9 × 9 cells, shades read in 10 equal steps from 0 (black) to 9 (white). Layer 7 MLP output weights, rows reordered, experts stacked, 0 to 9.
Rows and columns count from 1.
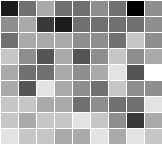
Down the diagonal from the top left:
1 6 6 6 5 4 4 2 7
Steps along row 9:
down same down same up down up down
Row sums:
33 35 48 47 51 49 51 55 63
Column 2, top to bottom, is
4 6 6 5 4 3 7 6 7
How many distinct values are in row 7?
5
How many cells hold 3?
4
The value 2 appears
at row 2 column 3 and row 8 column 8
